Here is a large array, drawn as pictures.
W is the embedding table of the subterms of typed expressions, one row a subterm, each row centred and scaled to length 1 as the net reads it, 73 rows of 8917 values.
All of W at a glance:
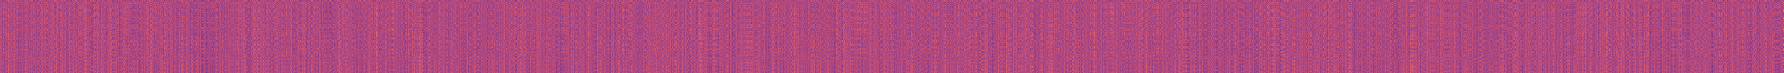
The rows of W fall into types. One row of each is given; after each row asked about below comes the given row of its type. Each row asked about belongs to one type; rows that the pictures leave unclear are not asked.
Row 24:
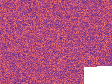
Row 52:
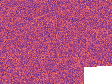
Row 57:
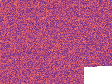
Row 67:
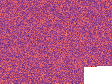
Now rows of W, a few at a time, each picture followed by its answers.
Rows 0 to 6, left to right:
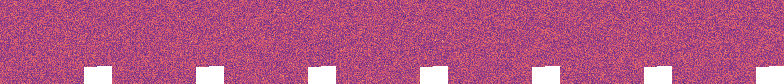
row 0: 67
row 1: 67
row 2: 57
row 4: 52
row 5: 67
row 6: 52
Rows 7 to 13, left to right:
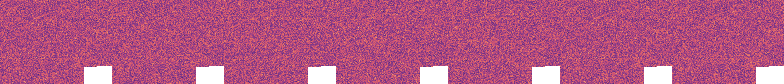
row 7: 52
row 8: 24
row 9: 57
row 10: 57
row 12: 52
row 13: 52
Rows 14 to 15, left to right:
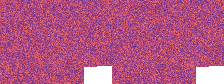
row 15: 67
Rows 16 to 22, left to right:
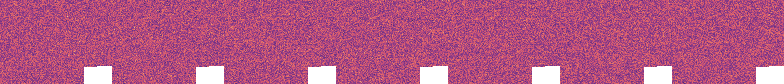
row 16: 67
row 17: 57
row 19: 52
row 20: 57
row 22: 52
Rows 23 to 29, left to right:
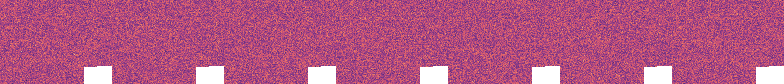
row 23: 52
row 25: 67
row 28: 57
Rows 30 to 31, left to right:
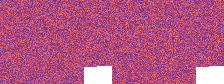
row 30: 52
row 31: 24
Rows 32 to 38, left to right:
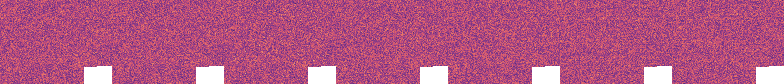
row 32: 52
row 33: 24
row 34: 67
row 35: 67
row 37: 57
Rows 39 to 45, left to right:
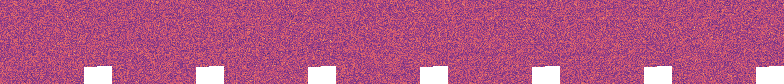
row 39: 67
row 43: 57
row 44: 57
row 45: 57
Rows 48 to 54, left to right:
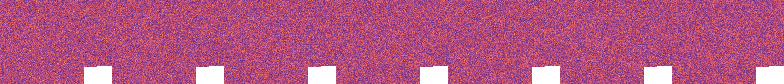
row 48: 24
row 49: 57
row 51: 24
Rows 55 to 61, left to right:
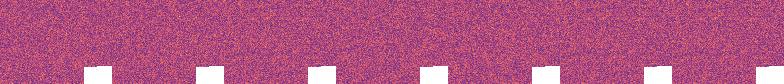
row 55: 67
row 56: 67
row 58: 52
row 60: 57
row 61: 57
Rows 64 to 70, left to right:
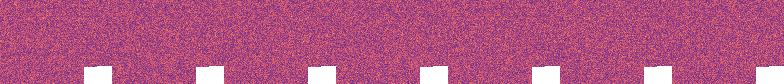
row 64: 57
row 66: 67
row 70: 67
